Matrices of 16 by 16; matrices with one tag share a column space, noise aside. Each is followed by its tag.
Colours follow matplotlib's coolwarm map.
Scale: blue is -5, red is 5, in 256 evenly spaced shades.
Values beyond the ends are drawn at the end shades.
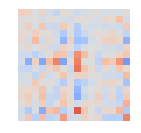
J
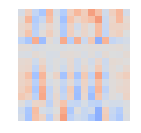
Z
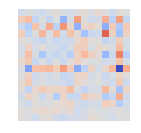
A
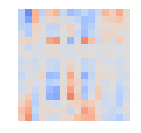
Z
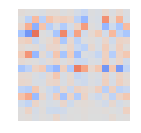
A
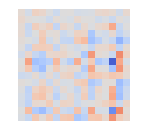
J
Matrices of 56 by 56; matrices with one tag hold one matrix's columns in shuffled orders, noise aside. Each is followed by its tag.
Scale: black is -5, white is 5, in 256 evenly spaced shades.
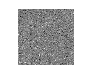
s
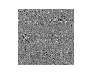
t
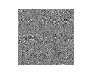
t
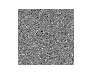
s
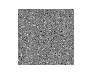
s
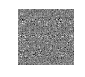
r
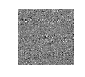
t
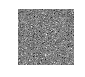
s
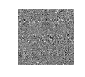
t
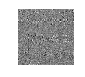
t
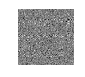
r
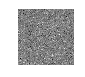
s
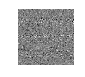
r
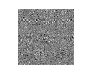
t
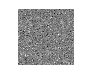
s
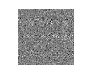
r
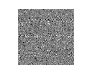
r
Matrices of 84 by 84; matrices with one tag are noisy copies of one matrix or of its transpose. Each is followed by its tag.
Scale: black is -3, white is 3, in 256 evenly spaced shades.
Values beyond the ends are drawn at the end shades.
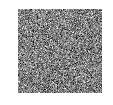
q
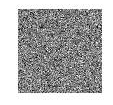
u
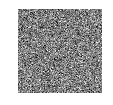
u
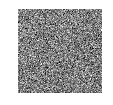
q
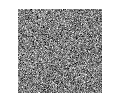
q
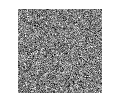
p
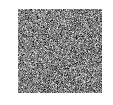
q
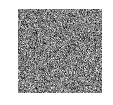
u
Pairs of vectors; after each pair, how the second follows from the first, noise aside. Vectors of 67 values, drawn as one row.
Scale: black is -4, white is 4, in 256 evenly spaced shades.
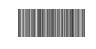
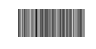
sign-scrambled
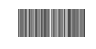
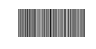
sign-scrambled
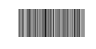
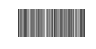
negated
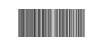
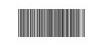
wrapped around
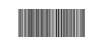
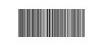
wrapped around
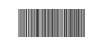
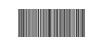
wrapped around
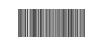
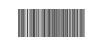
sign-scrambled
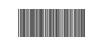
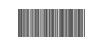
reversed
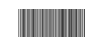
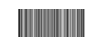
negated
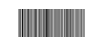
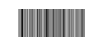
sign-scrambled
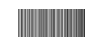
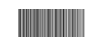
negated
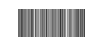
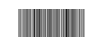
negated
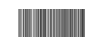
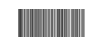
reversed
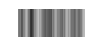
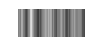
negated
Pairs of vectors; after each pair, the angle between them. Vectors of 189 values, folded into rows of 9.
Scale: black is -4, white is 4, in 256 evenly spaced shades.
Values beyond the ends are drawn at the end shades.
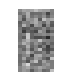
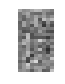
nearly parallel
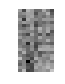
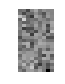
partly opposed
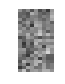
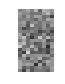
partly opposed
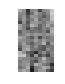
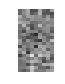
partly opposed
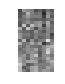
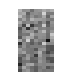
nearly opposite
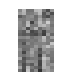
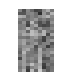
nearly opposite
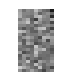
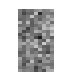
orthogonal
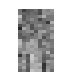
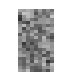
partly opposed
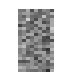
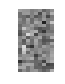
partly aligned
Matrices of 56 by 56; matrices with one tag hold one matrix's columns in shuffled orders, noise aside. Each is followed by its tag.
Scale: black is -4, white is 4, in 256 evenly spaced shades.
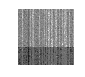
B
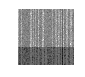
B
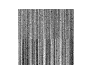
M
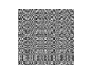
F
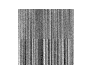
M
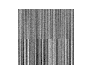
M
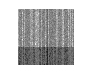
B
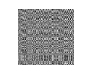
F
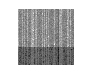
B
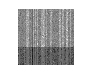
B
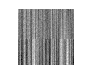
M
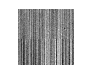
M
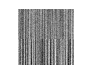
M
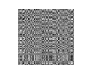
F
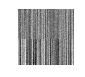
M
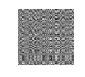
F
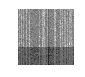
B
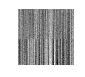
M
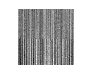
M
